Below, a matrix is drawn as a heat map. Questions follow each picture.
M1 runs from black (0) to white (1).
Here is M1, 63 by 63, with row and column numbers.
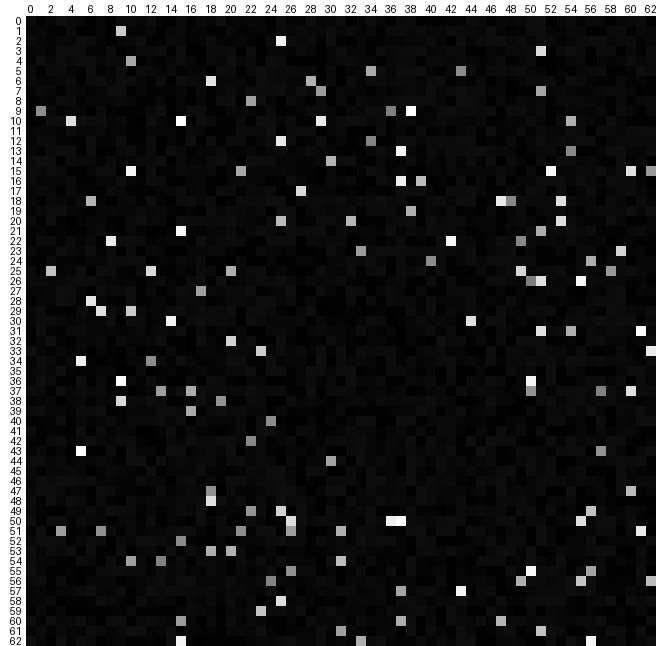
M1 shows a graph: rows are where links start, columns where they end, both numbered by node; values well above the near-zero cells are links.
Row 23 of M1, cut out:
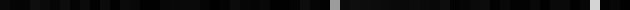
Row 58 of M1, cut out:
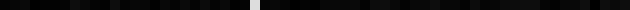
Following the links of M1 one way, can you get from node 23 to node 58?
yes
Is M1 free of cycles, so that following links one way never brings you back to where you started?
no
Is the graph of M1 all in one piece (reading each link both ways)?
no
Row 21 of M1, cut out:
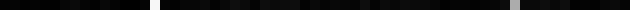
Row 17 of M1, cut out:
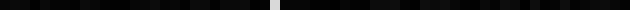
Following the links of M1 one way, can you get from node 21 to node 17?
no
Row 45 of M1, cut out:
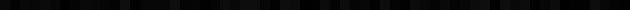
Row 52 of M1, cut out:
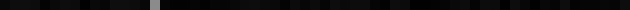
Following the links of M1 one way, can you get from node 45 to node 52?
no
